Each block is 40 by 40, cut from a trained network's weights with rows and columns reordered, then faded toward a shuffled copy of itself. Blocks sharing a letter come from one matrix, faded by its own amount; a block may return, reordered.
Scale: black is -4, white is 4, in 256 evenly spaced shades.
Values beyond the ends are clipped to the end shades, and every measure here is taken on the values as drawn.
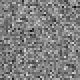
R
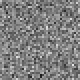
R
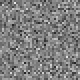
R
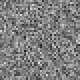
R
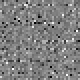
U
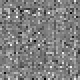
U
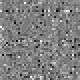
U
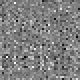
U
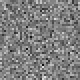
R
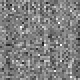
U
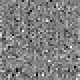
U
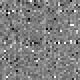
U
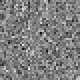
R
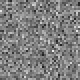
R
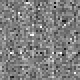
U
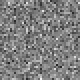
R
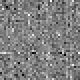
U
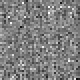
U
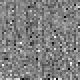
U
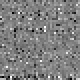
U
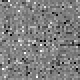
U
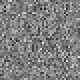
R
